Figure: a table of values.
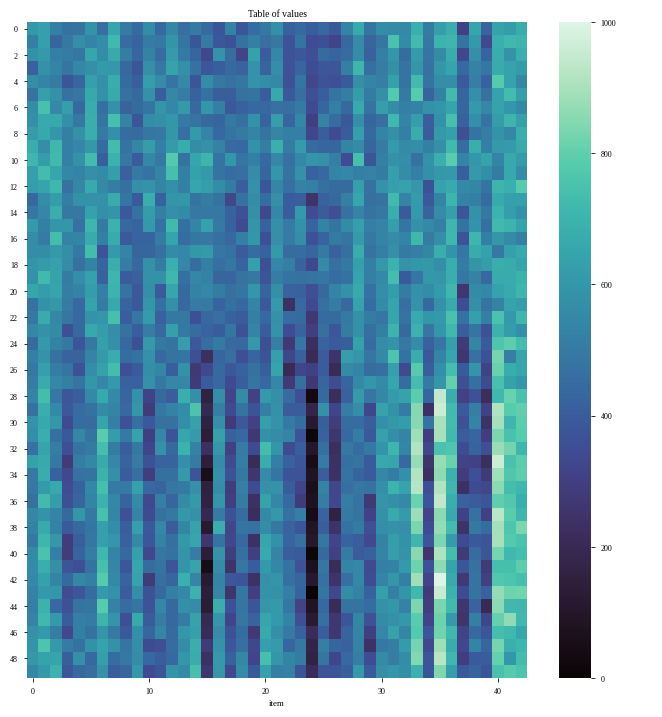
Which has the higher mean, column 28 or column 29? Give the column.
28
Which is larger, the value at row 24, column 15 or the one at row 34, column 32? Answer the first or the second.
the second
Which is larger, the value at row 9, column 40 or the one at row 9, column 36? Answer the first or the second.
the second
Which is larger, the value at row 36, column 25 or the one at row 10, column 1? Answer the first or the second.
the second
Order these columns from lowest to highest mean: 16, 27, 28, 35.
27, 16, 28, 35
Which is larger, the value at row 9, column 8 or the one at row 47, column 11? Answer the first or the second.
the first
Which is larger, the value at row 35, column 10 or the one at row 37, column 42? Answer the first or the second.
the second
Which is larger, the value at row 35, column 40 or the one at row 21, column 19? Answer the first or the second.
the first
